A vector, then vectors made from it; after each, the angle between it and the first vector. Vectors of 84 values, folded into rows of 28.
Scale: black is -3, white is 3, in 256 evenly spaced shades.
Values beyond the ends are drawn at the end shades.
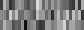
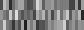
nearly parallel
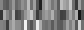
partly opposed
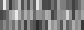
partly aligned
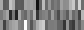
nearly opposite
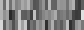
partly opposed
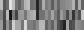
nearly opposite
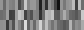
partly opposed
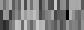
partly opposed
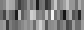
partly opposed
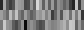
nearly parallel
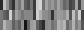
nearly parallel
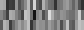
orthogonal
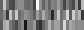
nearly parallel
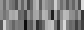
partly aligned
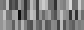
orthogonal
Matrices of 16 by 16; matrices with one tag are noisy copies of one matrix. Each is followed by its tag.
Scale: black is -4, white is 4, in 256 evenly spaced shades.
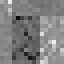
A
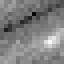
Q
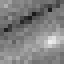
Q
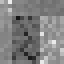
A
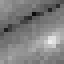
Q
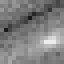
Q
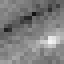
Q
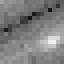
Q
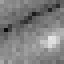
Q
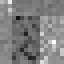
A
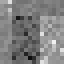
A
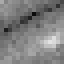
Q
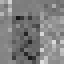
A
